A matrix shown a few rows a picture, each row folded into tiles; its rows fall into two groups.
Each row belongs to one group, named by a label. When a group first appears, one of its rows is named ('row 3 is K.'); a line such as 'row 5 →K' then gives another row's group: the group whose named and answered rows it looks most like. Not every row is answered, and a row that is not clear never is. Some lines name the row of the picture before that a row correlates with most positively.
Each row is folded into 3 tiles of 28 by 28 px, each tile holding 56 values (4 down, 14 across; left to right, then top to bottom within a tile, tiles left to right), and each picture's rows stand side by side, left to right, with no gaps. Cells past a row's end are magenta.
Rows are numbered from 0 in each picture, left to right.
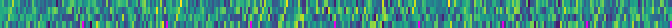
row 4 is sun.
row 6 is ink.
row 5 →ink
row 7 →ink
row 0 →sun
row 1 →ink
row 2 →sun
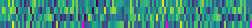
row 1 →ink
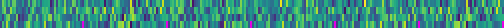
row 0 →ink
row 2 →ink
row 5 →sun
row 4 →ink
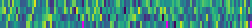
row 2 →ink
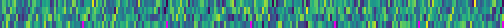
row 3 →ink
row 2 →sun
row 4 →ink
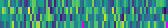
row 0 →sun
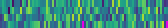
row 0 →ink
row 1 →ink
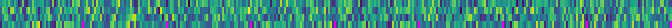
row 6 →ink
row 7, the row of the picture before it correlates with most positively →1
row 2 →ink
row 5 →sun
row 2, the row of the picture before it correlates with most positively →0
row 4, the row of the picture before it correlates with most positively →1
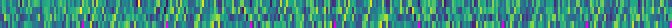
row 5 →ink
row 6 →ink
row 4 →sun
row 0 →ink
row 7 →ink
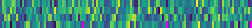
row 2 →ink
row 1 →sun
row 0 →ink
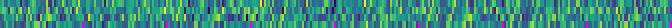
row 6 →ink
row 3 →sun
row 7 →sun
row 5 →sun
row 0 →sun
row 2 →sun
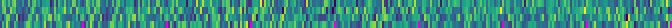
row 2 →ink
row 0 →ink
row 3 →sun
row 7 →sun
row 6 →ink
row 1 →ink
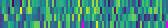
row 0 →ink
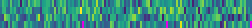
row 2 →sun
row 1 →sun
